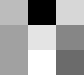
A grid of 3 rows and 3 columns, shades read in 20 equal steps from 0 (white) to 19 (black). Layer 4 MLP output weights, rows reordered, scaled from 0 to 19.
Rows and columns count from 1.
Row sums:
27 18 18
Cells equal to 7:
2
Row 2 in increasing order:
2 7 9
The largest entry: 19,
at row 1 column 2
